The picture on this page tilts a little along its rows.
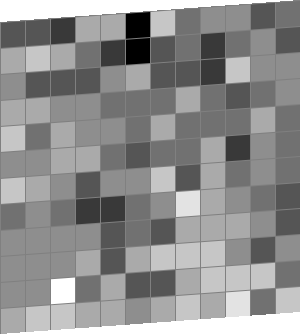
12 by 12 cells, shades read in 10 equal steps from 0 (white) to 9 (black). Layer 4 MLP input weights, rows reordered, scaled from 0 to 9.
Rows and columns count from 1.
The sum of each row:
60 62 58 52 49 54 48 56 52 44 42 33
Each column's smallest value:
2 2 0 3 3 3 2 1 2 1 2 2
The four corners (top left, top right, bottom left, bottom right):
6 5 3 2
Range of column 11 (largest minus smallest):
4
